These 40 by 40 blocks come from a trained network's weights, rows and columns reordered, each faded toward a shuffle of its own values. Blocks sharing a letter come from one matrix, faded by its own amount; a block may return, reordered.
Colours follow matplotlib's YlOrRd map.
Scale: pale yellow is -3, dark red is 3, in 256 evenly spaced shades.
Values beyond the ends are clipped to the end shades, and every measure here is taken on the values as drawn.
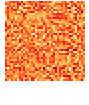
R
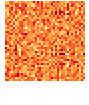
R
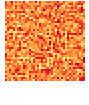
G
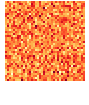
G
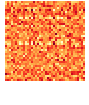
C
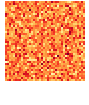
G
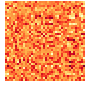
R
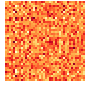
R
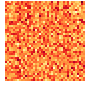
G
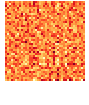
R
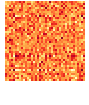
C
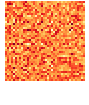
R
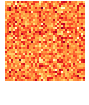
R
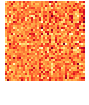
R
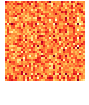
R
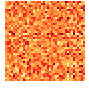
R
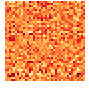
R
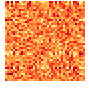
C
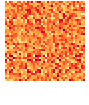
C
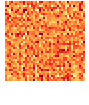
R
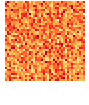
G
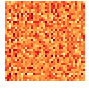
R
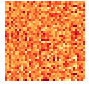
R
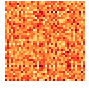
C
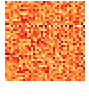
G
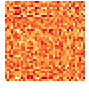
C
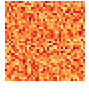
C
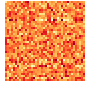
C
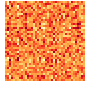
R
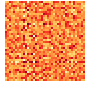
R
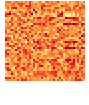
C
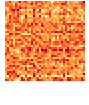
C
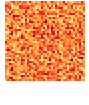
G
